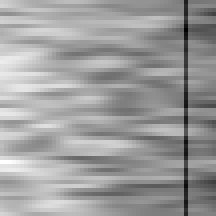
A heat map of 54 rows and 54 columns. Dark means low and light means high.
Grain: streaks across. Odd lines: column 47. Slope: up to the left.
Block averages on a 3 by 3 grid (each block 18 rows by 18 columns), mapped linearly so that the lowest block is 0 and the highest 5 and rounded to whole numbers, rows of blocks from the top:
530 / 521 / 520
